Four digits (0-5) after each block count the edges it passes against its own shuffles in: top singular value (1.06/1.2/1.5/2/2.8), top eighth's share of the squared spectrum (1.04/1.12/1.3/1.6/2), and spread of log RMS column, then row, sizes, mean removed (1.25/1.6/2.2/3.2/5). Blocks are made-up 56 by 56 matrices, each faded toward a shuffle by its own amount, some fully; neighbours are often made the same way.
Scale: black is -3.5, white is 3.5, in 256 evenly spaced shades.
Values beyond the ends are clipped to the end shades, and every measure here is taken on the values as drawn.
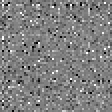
4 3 1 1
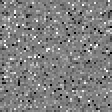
1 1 0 0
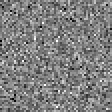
0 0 0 0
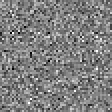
3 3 1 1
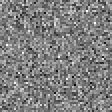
0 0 0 0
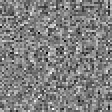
3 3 1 1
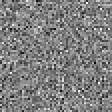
3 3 1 2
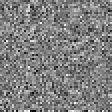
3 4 1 2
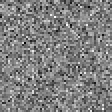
0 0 0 0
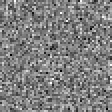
1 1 0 0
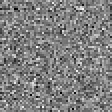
3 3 1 1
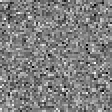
2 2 1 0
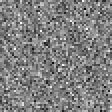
0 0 0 0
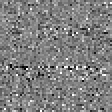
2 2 0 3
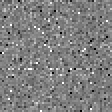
2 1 0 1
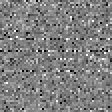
2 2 0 2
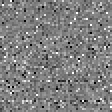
1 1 0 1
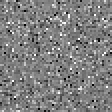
0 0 0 0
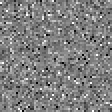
0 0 0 0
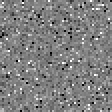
1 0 0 0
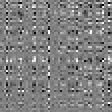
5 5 4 3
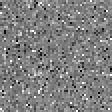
1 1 0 0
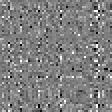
4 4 3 2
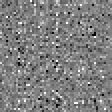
3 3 2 0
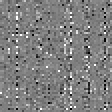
4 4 3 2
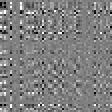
4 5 4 3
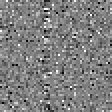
3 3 2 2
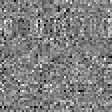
4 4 2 2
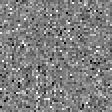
2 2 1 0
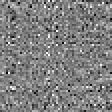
4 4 2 2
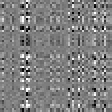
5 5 4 3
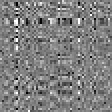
4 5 3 3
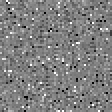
0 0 0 0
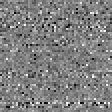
2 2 0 3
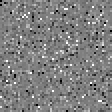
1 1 0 0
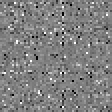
3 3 1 2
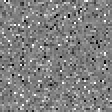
1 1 0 0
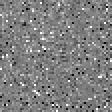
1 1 1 0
